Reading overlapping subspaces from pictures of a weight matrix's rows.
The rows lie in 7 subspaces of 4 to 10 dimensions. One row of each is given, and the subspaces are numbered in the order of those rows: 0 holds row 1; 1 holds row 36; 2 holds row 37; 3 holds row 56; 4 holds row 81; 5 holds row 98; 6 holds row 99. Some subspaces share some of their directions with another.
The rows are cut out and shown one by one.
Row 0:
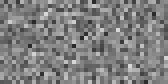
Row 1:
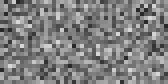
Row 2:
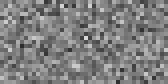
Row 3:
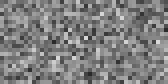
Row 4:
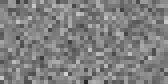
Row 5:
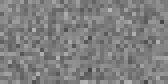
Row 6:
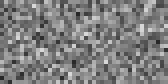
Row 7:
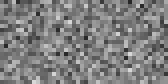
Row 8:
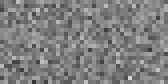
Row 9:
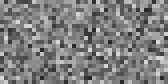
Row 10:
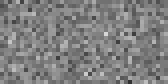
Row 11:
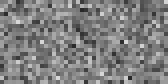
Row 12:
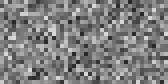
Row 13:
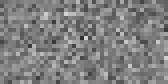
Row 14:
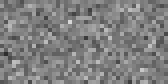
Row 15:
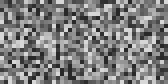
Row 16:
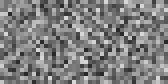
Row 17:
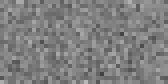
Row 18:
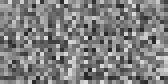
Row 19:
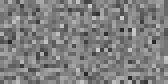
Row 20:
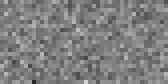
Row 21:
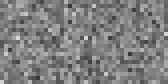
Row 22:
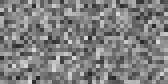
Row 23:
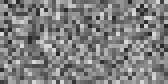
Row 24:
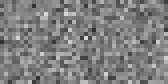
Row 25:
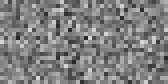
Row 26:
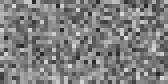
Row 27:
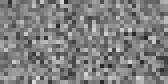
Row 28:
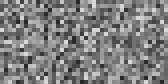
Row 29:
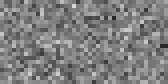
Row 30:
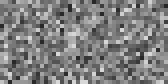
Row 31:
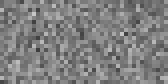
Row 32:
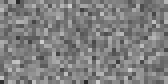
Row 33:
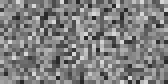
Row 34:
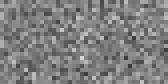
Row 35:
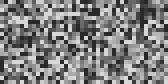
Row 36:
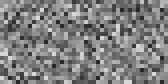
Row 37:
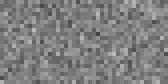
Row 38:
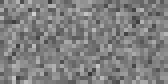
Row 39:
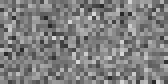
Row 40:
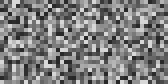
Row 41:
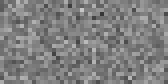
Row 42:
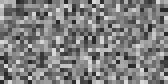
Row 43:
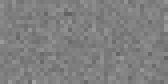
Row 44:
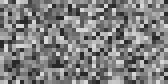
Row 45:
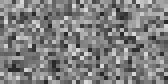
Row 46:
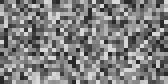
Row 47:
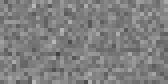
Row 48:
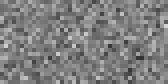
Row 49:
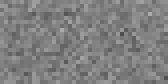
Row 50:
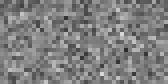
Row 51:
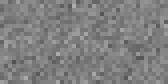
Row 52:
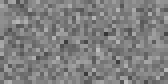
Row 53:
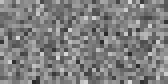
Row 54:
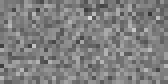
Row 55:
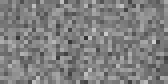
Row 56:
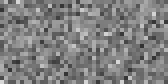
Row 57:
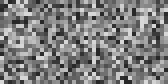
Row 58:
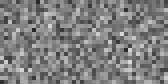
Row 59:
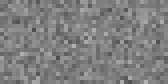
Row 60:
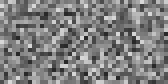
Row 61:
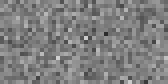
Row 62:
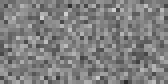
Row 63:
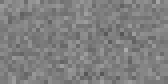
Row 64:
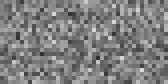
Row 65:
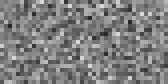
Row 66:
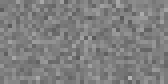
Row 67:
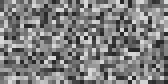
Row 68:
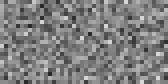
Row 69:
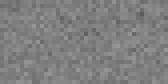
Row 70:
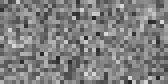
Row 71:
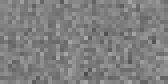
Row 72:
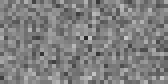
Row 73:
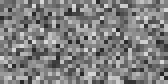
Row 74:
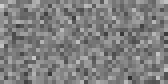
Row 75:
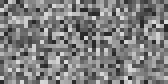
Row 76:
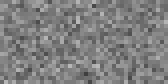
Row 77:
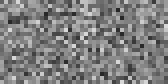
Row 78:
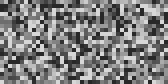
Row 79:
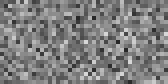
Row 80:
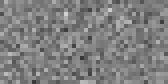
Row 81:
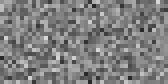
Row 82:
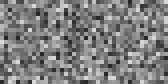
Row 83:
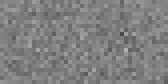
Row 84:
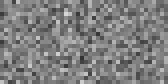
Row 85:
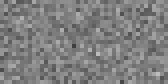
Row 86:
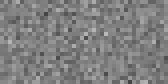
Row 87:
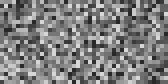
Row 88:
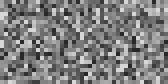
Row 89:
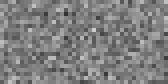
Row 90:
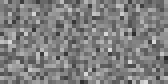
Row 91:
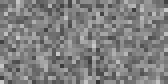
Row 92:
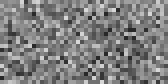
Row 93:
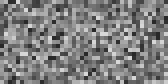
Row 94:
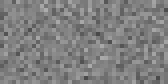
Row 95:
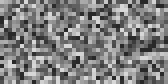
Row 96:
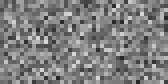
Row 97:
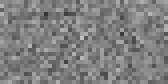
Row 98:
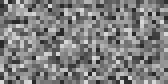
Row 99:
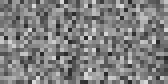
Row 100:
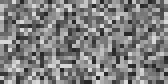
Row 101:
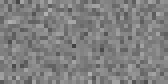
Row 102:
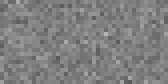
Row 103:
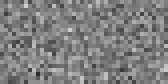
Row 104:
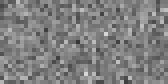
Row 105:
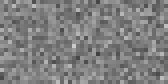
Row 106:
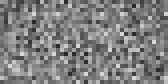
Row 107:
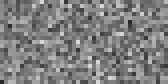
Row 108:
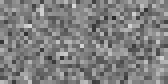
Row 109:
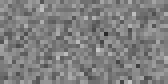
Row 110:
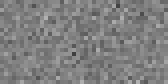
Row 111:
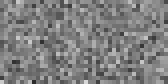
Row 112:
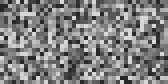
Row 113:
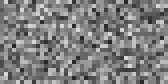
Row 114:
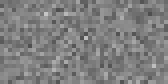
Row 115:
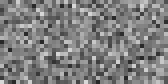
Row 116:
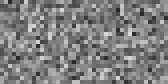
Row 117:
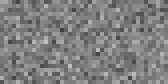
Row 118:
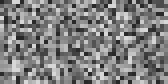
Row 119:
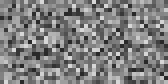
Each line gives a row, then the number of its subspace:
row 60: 6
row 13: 4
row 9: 0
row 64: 1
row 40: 4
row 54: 1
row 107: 1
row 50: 5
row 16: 2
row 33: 1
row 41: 3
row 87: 3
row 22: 4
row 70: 2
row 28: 0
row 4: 0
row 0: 4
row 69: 2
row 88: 2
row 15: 0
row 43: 1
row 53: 0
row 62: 1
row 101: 4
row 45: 5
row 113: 2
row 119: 4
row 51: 0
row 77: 5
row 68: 2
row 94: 2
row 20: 2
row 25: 2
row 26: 0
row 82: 3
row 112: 5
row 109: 0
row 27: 6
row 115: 0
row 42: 4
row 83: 3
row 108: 0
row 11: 2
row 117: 4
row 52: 5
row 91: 2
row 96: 1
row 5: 2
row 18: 6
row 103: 2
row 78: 2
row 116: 2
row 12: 1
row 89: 3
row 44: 4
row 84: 2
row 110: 1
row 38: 5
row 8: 1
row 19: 4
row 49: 4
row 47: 4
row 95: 0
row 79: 3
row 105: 0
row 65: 1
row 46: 0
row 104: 4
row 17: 3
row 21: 1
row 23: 0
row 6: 0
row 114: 6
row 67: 3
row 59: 2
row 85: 0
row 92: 1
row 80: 2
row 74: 2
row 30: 0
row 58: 2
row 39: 1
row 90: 4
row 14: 1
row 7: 0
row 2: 0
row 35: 3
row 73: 4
